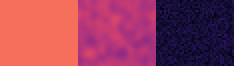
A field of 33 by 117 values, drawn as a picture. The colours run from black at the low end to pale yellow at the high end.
The table splits into one row of 3 panels. Panel 1,1: high, flat. Panel 1,2: middling, blotchy, faint in contrast. Panel 1,3: very low, fine-grained, faint in contrast.
